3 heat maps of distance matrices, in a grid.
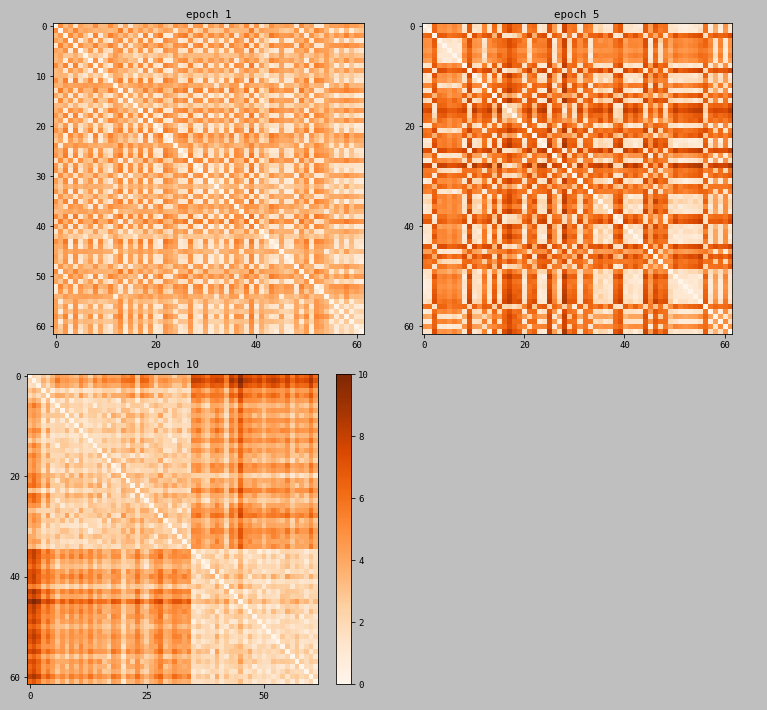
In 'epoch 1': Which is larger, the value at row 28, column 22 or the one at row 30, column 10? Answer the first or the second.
the first
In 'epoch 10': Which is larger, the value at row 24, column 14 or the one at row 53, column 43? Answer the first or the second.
the first
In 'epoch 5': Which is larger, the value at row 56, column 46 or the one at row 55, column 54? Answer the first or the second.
the first
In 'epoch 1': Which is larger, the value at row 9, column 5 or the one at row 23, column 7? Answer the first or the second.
the first
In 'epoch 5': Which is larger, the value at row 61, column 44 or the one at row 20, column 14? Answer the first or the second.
the first
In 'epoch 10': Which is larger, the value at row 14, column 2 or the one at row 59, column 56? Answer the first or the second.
the first
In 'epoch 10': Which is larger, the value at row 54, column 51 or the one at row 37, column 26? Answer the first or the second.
the second
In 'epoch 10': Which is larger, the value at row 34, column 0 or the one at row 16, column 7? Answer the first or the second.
the first
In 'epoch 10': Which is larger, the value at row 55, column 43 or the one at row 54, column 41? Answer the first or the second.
the first
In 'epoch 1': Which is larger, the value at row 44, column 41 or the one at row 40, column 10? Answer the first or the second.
the first
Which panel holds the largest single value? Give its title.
epoch 10
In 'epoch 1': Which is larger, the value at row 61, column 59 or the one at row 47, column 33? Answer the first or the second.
the first
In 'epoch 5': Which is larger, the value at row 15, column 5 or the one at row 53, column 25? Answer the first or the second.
the second
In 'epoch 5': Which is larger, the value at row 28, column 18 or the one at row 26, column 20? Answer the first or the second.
the second
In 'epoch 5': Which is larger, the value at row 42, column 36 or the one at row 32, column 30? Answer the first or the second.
the second
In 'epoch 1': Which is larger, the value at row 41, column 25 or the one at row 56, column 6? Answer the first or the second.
the first
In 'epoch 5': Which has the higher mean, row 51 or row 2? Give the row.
2
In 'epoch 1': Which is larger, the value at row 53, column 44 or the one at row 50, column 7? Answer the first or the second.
the first
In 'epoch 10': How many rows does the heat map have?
62
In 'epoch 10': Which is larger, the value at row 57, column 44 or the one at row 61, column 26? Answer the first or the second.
the second
